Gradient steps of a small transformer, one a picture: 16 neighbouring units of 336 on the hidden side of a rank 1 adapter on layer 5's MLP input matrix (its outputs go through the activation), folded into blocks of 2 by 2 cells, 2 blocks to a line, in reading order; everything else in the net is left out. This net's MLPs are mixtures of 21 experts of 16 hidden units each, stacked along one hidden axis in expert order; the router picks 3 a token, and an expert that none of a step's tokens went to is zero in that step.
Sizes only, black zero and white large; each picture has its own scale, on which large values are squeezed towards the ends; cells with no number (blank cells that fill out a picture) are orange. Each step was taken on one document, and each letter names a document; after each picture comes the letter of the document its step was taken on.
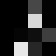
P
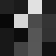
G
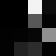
P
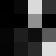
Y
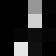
P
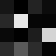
G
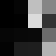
Y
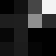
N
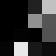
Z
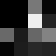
Z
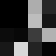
P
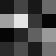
G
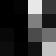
Y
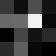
Z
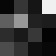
N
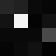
G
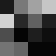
N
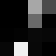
P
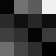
N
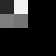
N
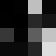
Y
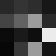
P
